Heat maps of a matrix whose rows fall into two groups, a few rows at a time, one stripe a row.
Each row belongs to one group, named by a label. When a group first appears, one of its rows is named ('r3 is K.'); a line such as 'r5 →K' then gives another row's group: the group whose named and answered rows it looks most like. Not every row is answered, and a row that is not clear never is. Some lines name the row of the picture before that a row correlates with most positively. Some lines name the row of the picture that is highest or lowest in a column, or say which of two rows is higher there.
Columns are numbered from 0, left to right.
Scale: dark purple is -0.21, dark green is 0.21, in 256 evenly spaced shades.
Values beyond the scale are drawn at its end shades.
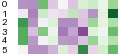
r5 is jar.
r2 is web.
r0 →jar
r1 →jar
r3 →web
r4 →web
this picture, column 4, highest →5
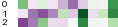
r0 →web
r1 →jar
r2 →jar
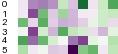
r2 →web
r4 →web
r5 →web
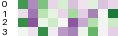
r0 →web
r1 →jar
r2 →web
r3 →web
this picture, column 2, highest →3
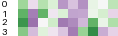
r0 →web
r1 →web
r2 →web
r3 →web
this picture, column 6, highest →3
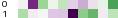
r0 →jar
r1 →web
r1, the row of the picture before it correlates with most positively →3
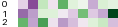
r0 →jar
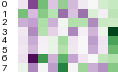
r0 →jar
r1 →web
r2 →jar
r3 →jar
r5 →jar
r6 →jar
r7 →jar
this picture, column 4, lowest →1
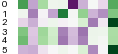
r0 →web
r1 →jar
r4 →web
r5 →jar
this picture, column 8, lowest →1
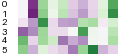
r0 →jar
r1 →jar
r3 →jar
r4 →web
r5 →web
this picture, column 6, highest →3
